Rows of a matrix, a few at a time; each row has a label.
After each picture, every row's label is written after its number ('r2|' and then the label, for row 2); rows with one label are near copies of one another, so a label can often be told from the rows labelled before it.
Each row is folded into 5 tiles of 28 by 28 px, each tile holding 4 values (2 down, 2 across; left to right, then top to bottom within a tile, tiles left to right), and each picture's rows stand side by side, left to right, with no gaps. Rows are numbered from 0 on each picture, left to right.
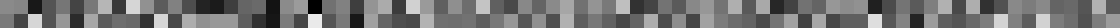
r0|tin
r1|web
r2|tin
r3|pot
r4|pot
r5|pot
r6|tin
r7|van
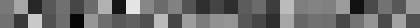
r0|tin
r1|web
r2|pot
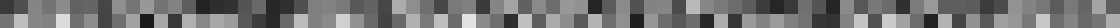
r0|van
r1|web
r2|van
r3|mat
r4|tin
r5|web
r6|mat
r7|van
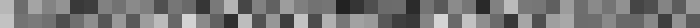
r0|pot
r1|mat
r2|web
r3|mat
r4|pot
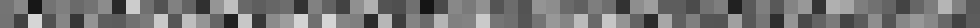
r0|tin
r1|mat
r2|mat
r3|van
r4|mat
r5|tin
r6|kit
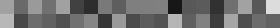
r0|pot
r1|tin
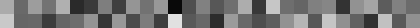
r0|pot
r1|tin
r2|mat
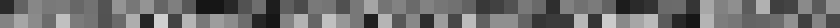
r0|van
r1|web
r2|mat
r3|web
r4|web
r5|pot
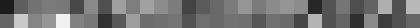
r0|van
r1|kit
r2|tin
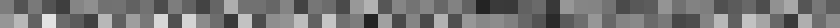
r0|mat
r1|mat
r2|mat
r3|web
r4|kit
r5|mat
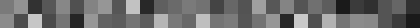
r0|tin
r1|van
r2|web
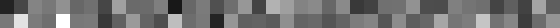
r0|van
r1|tin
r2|pot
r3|van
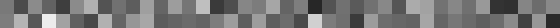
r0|mat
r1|pot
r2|tin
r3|pot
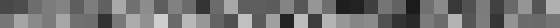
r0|van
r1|mat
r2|web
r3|tin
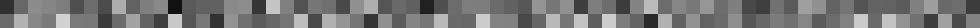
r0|van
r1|tin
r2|mat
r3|van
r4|mat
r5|kit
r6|mat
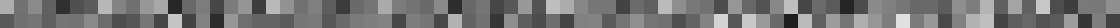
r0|kit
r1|tin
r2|kit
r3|tin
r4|kit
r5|mat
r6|van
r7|pot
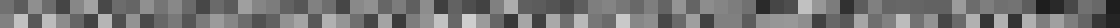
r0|mat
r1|kit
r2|mat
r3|mat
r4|van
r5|kit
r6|van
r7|web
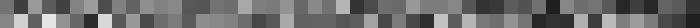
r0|mat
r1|kit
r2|pot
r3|web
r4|web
